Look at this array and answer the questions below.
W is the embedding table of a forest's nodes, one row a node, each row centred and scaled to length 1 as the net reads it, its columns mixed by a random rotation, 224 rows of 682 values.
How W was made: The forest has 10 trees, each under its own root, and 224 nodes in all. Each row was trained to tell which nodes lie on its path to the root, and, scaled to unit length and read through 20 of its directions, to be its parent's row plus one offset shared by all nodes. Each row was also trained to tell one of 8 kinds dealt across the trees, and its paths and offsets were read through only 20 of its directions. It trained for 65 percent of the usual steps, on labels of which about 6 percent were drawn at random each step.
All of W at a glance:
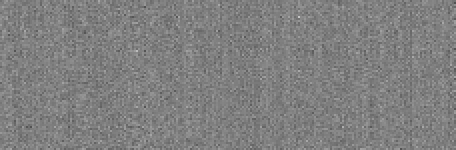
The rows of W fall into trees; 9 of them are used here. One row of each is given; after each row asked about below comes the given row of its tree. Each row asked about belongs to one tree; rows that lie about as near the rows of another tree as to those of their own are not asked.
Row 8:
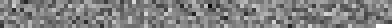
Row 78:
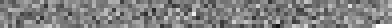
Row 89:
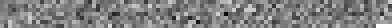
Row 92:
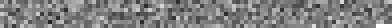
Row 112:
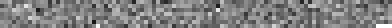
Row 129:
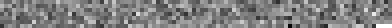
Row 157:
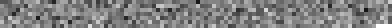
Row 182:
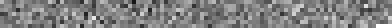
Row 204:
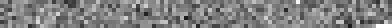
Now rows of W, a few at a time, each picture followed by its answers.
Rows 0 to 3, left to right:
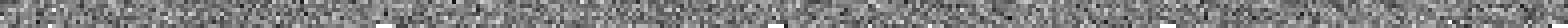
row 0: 112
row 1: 92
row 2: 78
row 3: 129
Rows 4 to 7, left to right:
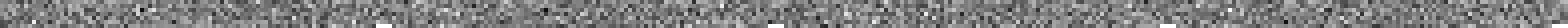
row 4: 92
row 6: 8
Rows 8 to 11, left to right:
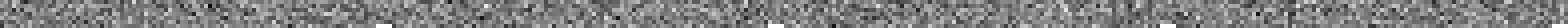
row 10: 89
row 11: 204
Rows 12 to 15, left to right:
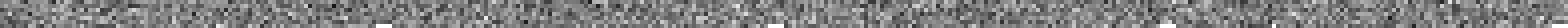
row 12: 8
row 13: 157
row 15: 182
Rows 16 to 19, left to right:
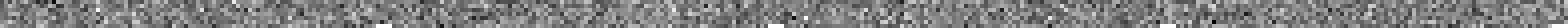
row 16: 78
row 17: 89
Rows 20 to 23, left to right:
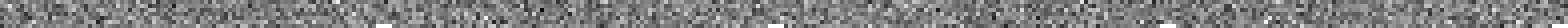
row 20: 78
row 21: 182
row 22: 204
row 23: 129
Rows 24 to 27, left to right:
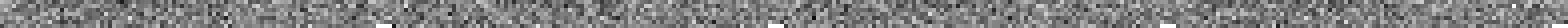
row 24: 182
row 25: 78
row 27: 182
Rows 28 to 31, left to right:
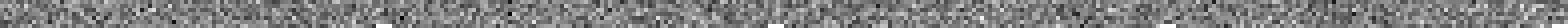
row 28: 92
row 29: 204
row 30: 157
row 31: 78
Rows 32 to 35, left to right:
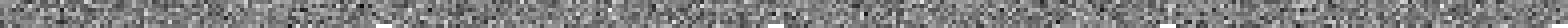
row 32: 182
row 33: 89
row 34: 204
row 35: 204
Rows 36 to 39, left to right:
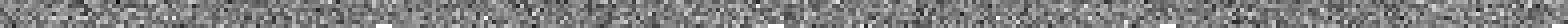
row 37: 182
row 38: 204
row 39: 182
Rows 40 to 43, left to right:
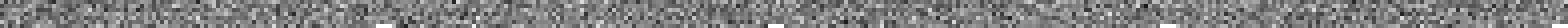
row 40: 157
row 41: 129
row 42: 182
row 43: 92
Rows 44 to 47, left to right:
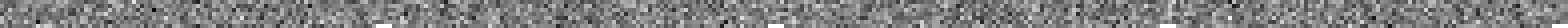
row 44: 157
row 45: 78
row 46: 78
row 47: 78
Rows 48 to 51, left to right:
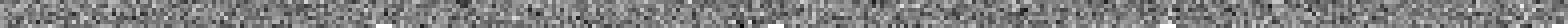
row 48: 92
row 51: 78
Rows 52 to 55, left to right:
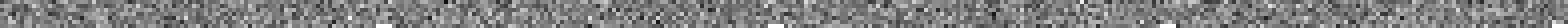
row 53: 157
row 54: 204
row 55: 204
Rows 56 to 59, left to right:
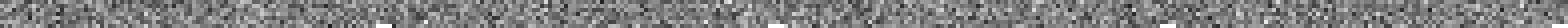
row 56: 78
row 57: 78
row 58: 89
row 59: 8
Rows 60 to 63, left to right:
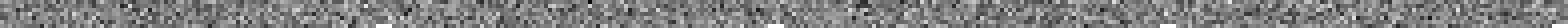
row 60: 182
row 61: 157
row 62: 182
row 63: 89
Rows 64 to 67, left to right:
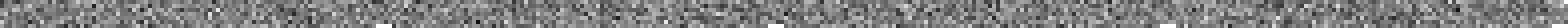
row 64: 92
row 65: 8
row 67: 182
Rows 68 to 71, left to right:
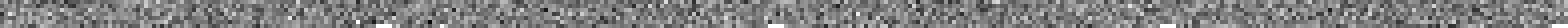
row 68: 204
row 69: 112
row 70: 182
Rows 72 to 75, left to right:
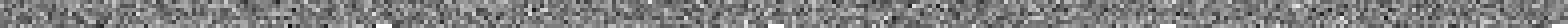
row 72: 129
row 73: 92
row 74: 182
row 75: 204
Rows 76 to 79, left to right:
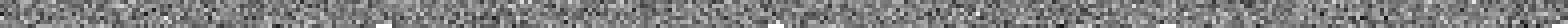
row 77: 204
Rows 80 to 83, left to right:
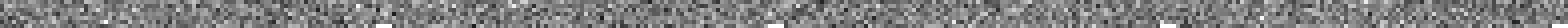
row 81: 204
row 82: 204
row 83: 129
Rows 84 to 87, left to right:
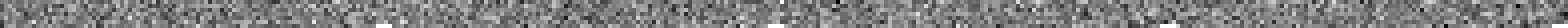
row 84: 78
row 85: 78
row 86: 78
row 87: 92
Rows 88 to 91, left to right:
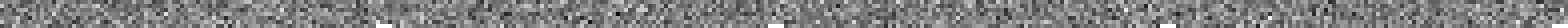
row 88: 157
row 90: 182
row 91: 204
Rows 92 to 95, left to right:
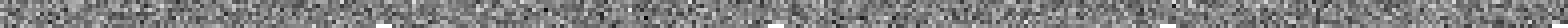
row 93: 204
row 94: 129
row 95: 92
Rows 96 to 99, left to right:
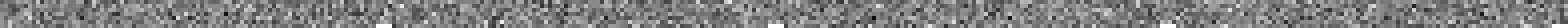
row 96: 89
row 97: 78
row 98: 204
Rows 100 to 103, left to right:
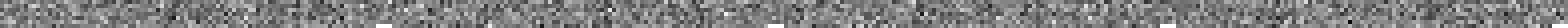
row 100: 78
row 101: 112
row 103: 89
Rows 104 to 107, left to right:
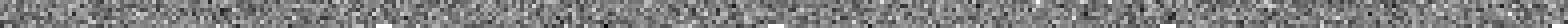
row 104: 8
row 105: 78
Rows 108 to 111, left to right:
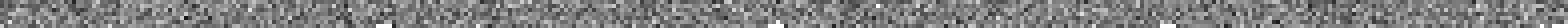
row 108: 89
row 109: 204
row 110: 204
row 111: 78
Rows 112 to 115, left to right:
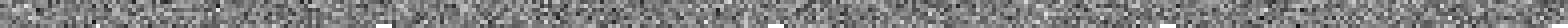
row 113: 78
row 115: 204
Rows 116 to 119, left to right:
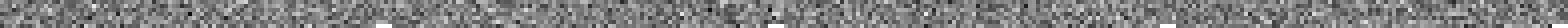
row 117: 78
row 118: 112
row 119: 129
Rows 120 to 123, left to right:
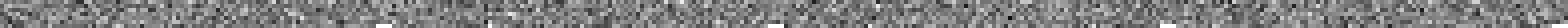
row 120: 182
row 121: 182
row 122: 204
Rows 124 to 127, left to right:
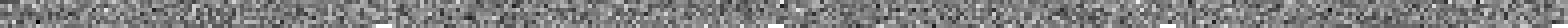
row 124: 78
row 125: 129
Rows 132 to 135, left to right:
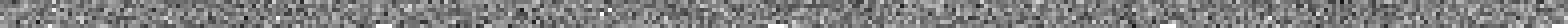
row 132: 112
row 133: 92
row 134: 89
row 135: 182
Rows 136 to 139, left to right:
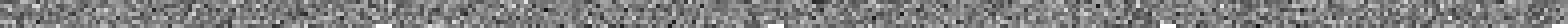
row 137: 157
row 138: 204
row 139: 204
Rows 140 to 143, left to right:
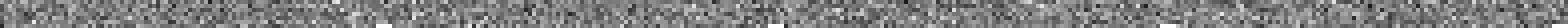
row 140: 78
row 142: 182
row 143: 112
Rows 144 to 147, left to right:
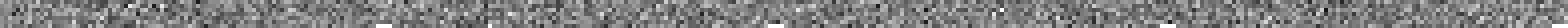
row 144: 182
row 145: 182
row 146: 92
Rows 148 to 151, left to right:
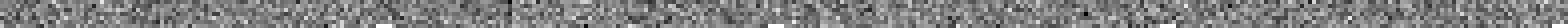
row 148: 92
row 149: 89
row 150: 78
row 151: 182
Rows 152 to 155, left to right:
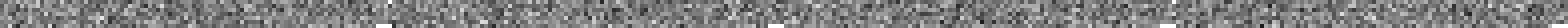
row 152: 182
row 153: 8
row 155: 157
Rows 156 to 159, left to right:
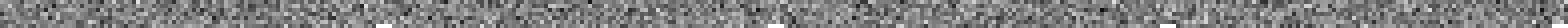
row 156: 182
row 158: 182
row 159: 204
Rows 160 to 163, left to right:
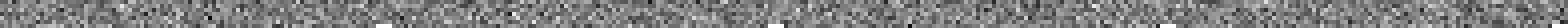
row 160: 204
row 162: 112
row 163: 92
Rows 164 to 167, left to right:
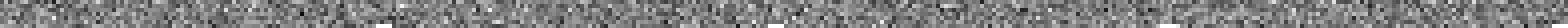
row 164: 78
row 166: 157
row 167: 112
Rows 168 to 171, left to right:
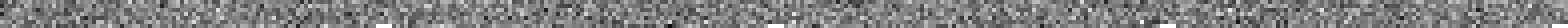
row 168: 89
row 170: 204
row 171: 182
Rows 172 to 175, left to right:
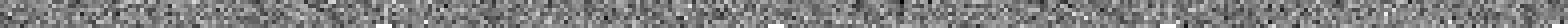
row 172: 204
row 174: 89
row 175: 129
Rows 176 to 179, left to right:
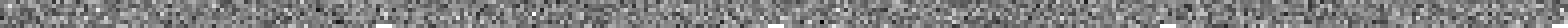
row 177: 112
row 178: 112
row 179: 89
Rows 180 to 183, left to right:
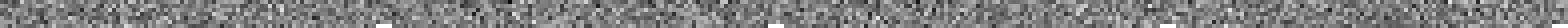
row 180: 89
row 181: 204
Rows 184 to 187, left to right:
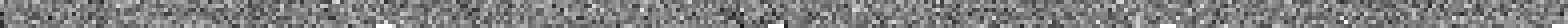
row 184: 204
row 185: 89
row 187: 112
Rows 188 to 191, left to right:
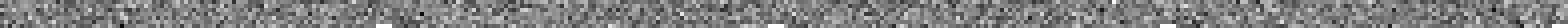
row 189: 8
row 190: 182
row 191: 78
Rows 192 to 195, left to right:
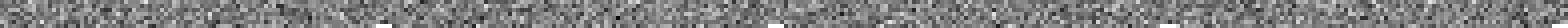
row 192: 8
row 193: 204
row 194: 78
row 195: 89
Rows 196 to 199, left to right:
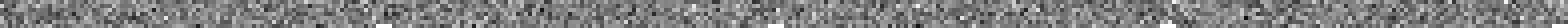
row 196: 129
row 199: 182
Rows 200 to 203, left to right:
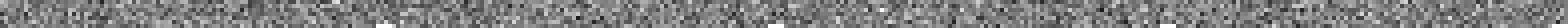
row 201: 89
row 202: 78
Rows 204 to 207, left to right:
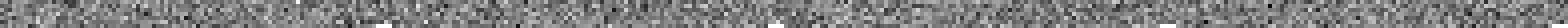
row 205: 112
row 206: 8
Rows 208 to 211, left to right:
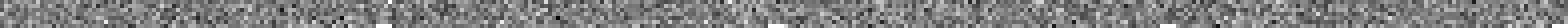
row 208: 78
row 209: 78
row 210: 92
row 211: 92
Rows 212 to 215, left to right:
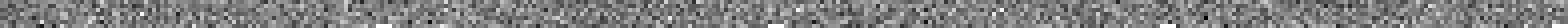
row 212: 8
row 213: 112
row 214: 92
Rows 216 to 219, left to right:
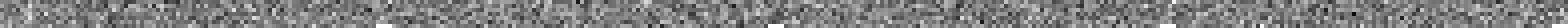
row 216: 112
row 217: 92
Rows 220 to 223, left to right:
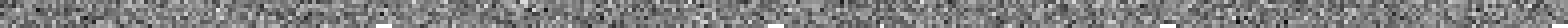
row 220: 89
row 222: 182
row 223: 182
